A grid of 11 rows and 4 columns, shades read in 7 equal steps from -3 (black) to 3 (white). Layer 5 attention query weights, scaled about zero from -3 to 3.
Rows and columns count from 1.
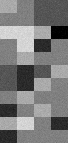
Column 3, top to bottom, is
-1 -1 1 -2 0 -1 1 0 1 0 0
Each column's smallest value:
-2 -2 -2 -3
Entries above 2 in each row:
0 0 0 0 0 0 0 0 0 0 0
